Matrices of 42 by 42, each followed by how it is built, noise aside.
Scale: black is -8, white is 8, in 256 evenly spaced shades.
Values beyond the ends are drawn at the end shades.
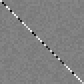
diagonal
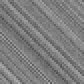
Toeplitz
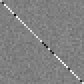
diagonal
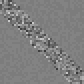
banded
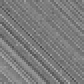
Toeplitz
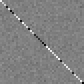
diagonal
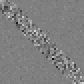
banded
